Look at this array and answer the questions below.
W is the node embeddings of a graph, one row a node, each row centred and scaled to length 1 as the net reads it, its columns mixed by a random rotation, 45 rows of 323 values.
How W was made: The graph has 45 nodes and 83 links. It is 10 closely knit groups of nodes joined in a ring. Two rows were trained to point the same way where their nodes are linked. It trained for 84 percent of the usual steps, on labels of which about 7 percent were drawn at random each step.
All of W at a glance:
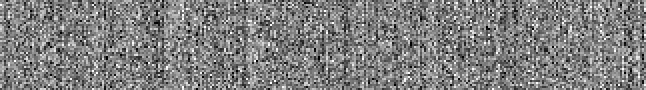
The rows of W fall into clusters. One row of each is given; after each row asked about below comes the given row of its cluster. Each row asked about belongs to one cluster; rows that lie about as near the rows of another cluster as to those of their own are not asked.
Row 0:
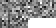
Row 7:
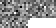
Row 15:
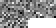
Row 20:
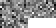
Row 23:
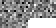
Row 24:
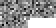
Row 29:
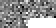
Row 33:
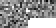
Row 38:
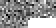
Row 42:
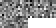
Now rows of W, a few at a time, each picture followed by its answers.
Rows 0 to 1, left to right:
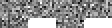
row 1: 23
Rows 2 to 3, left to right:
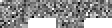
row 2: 20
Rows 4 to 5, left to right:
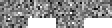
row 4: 42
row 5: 7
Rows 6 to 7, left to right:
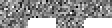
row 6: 33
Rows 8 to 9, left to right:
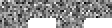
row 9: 23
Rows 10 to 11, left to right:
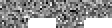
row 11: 38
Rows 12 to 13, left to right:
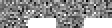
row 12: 29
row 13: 42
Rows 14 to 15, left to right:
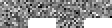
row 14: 42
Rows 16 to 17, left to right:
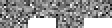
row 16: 15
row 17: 7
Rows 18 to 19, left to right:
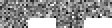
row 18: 15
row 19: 20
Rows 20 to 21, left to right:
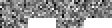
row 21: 33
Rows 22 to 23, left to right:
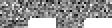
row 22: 33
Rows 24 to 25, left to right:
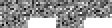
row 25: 24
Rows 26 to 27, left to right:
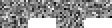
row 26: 20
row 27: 15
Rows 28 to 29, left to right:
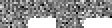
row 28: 29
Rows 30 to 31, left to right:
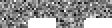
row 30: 38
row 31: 23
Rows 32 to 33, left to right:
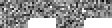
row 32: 24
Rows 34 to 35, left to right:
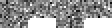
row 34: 15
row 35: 20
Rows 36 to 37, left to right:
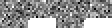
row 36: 38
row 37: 23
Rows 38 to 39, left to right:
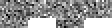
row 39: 0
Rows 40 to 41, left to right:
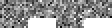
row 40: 15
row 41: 29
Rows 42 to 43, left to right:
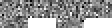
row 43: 23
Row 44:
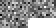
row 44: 7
